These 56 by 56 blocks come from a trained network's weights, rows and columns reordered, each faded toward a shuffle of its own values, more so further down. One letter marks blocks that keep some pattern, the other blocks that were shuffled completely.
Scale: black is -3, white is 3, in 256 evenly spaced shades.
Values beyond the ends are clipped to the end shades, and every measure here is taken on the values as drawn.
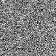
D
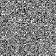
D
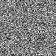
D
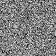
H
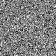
H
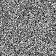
H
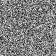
H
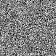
H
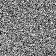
H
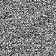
D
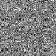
D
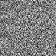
D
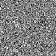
D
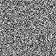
D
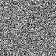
D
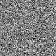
D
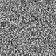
D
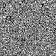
D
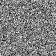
H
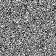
H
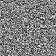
D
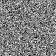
H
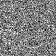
D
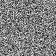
H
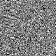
D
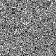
D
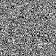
D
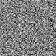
D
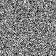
H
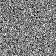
H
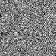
D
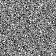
H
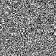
D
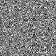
D
